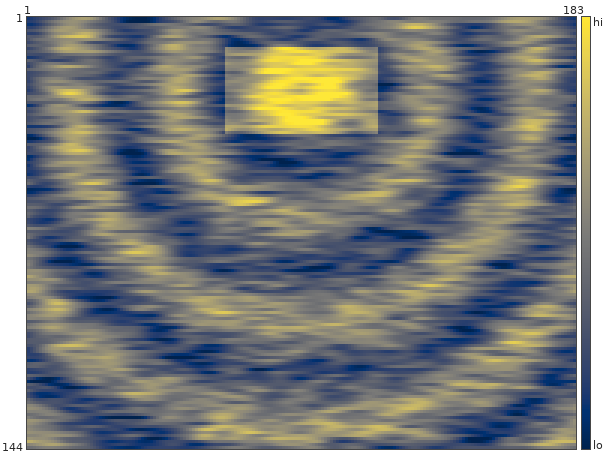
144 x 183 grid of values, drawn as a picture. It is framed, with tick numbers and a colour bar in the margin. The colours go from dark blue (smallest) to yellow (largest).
In the top middle lies a patch that is higher than the rest. Concentric rings centre on the top middle. The top middle is the ninth with the highest average.
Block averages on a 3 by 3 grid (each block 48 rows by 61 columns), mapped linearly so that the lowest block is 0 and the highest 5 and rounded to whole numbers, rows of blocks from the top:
2 5 2 / 1 1 1 / 0 3 1
